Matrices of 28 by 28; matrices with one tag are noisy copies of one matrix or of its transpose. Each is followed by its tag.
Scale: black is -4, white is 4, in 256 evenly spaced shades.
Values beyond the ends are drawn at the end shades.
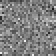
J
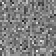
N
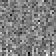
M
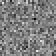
N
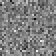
N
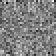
J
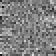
J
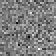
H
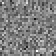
N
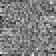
J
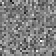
N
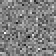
H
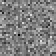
N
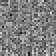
M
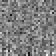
M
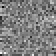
J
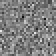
H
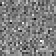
N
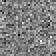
N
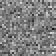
M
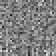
M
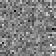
M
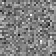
N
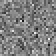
H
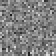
M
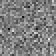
H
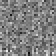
M
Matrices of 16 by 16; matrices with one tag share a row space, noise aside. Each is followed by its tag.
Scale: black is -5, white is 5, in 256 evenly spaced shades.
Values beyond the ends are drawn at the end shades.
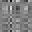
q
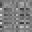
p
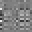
p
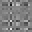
q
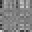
p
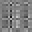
q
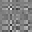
q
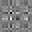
q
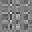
q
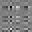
q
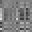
p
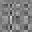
q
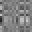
p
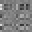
p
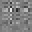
q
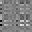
p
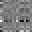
p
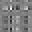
q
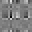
q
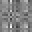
q
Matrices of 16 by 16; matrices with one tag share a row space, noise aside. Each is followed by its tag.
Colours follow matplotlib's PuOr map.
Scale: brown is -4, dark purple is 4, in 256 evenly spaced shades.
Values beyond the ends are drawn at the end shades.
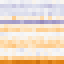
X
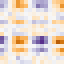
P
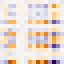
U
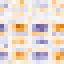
P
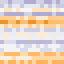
X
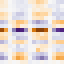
P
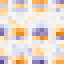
P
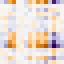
U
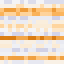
X
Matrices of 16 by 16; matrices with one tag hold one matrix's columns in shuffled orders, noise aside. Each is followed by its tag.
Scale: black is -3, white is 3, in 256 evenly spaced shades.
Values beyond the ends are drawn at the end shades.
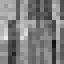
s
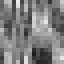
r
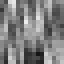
r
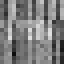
s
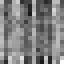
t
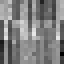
s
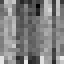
t
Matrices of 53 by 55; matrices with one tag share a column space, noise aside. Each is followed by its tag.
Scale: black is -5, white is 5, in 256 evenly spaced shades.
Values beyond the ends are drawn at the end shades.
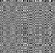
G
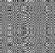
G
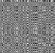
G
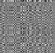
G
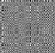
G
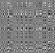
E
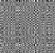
G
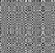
G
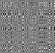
E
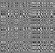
E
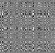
E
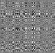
E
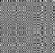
G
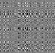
E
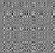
E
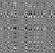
E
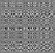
E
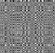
G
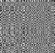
G
